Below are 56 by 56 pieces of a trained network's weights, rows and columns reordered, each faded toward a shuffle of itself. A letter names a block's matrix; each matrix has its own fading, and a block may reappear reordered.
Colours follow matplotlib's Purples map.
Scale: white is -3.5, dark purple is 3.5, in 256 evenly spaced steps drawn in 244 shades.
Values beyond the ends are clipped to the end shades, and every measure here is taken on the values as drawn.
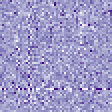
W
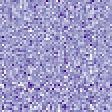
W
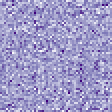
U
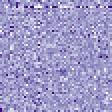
W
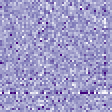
W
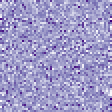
W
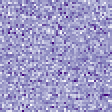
W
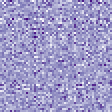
W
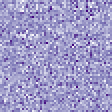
U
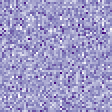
U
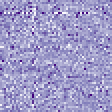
W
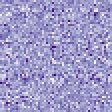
W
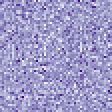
U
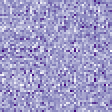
W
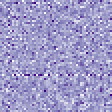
W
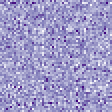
U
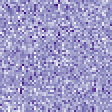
U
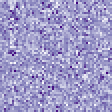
U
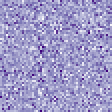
U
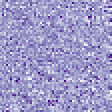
U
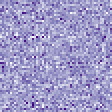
W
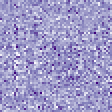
W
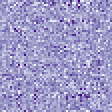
W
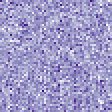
U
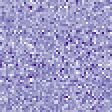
W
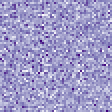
U
